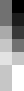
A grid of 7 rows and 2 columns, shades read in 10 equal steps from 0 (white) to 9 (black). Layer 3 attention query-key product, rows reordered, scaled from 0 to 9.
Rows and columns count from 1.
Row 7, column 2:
0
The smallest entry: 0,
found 2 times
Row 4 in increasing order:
2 5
